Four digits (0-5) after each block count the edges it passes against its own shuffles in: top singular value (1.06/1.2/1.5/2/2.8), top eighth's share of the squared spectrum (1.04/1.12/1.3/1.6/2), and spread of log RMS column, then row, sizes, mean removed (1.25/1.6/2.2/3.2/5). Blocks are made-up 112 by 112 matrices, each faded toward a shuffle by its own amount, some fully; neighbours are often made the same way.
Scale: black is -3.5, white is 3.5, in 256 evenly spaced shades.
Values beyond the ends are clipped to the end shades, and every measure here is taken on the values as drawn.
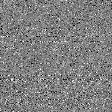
1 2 0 3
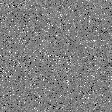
3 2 1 1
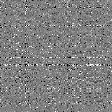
4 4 2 3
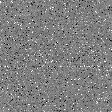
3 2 0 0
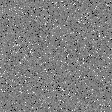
0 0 0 0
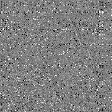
4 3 1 2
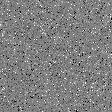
0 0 0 0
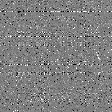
4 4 2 3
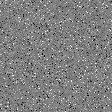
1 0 0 0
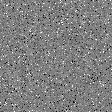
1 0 0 0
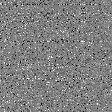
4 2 1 2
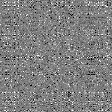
4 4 2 3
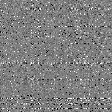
4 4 2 3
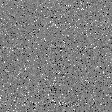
3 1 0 0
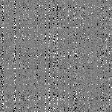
2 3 4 3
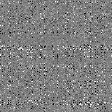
2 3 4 3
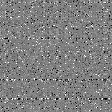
4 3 1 2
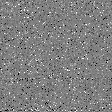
3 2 0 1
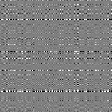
5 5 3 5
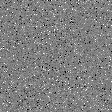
0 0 0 0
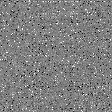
3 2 0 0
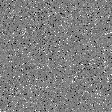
2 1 0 1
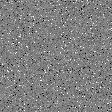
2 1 0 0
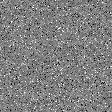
0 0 0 0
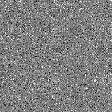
4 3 1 2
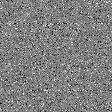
1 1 0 1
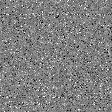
1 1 0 1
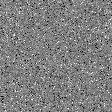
0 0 0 0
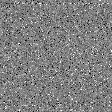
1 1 0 1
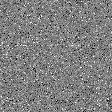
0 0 0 1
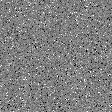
0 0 0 0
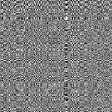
5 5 4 4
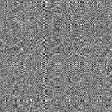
5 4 3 3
